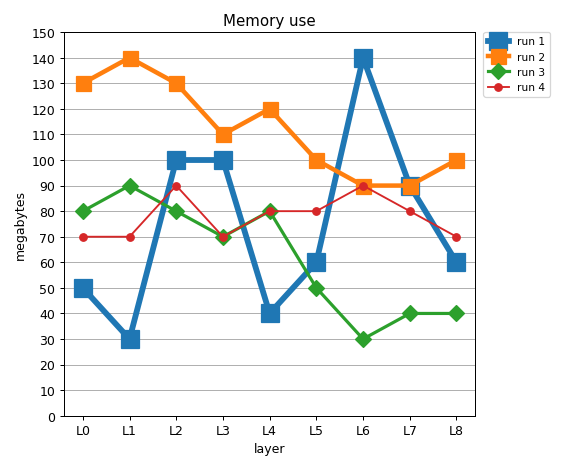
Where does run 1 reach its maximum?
L6
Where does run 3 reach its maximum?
L1
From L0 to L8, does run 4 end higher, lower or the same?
the same
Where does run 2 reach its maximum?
L1
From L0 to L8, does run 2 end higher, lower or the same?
lower
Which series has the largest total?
run 2
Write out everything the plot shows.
Title: Memory use
x-axis: layer, ticks L0 L1 L2 L3 L4 L5 L6 L7 L8
y-axis: megabytes, ticks 0 10 20 30 40 50 60 70 80 90 100 110 120 130 140 150
Legend: run 1, run 2, run 3, run 4
Values:
run 1: 50 30 100 100 40 60 140 90 60
run 2: 130 140 130 110 120 100 90 90 100
run 3: 80 90 80 70 80 50 30 40 40
run 4: 70 70 90 70 80 80 90 80 70
